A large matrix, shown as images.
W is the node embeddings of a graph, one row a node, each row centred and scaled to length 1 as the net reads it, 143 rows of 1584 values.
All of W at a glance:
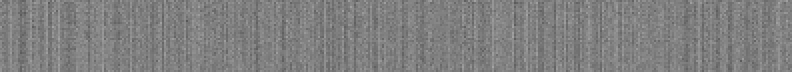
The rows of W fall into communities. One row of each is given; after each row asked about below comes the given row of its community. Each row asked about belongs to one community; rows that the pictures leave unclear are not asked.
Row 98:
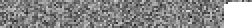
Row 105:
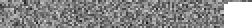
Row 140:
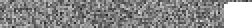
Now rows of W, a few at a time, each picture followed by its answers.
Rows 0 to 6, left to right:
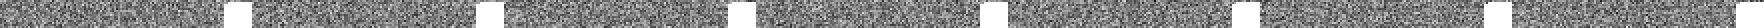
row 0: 105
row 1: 105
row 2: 105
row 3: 105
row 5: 98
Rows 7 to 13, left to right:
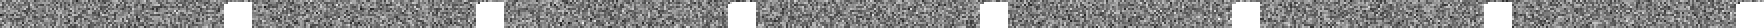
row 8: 98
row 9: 140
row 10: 98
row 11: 105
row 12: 98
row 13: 98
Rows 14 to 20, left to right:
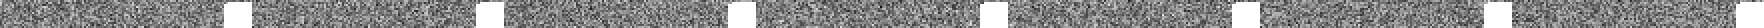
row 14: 98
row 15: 98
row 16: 105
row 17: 140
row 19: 105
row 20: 98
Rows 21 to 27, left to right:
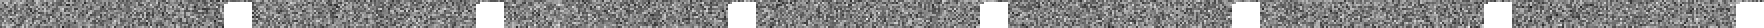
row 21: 140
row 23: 140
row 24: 105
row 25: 105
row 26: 98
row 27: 105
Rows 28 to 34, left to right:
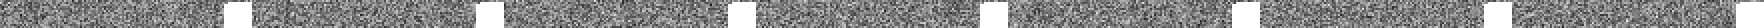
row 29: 98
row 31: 98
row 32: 98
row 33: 105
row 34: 105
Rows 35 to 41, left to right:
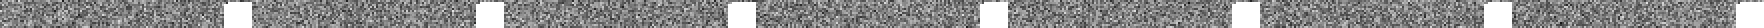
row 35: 98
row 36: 140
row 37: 140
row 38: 98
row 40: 105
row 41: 98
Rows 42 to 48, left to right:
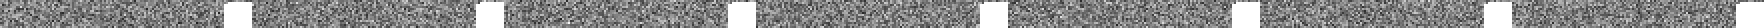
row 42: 105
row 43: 98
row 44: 98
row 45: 98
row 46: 98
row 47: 98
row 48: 105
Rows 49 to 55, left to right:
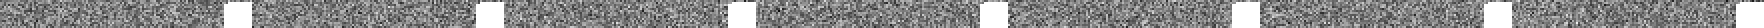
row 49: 98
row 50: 98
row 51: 105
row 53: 105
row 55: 140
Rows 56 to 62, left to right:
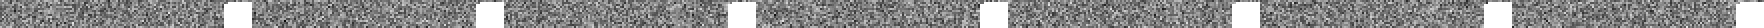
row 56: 140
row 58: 98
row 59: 140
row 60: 105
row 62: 105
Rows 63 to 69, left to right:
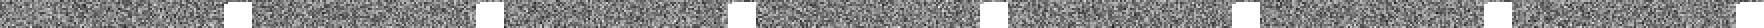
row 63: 140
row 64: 105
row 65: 98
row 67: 105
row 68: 105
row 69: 98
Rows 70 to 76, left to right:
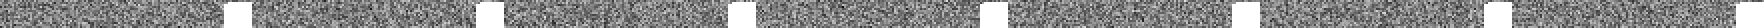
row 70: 98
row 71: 105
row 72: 105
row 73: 140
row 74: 105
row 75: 105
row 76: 98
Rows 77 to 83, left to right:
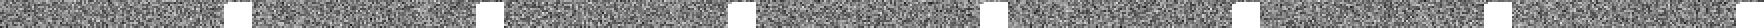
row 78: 98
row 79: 98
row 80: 105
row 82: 140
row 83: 140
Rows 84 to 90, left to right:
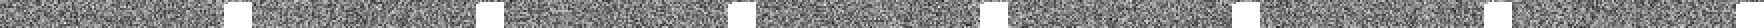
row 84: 105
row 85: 140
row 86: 98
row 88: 105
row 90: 140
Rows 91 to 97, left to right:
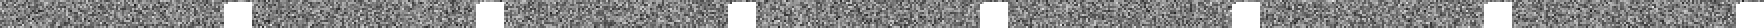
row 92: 98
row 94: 140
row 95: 105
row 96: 98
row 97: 98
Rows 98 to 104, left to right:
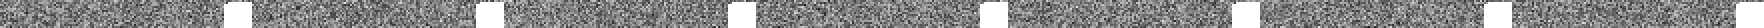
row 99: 140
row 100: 140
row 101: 98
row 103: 140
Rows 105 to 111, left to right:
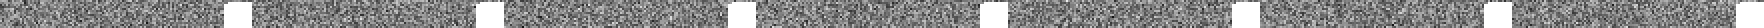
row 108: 140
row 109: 98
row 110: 140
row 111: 105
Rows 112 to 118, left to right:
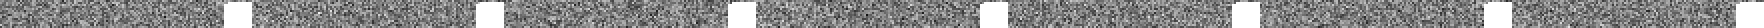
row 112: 105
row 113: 105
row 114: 98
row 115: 140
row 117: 105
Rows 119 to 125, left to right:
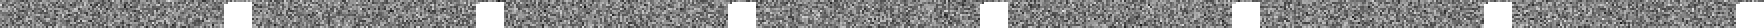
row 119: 98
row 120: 105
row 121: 98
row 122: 98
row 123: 105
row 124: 98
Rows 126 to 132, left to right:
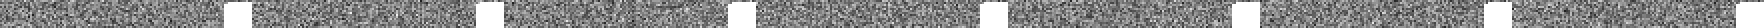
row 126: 140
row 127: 105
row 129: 98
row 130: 140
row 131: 98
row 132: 140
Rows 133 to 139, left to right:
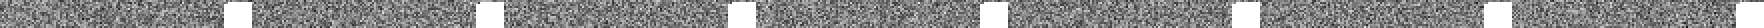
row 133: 140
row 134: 98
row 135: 98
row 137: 98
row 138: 98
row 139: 140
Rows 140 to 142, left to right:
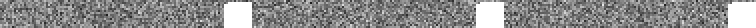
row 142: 98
